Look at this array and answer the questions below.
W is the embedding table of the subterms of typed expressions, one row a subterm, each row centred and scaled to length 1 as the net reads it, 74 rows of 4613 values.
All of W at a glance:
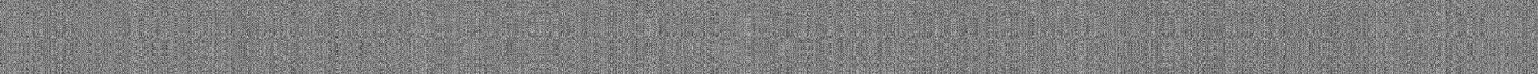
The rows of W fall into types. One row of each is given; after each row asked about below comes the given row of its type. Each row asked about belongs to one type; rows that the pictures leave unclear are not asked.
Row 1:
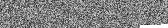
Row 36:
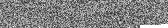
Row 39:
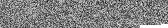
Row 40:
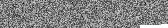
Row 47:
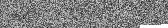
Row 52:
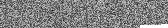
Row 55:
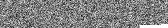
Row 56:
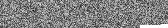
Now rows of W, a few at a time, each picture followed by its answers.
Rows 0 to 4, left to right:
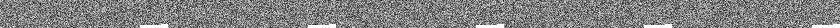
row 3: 56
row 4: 39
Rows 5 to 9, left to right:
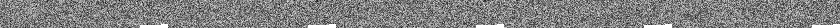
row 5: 39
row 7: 40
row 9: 47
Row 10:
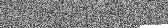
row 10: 52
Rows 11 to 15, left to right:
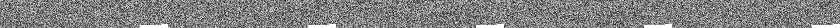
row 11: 55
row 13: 36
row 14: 36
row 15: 55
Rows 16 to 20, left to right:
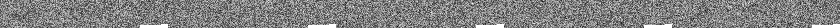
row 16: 47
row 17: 52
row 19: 56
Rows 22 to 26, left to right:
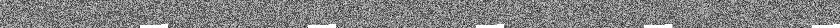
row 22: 36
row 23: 56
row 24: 40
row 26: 39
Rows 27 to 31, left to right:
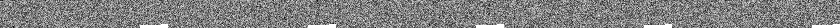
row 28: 52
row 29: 39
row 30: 39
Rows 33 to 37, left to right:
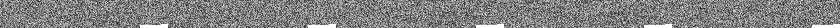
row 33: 56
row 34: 56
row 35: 36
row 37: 47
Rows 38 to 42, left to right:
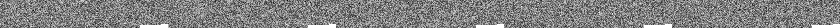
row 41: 55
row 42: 40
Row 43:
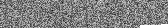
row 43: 52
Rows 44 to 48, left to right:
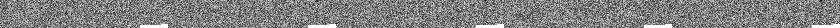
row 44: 39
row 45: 52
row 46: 55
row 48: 55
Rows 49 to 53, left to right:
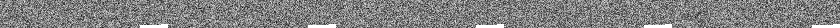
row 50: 56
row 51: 39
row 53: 47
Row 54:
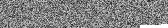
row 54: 40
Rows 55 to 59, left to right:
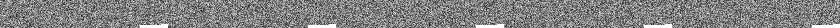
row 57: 55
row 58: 56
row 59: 1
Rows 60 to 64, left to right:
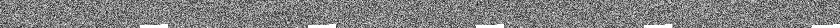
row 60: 56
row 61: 36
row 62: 40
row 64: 39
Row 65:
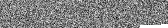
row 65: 47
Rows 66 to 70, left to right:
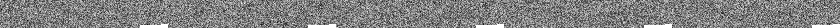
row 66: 1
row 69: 36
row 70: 52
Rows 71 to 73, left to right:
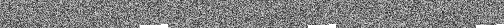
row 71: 55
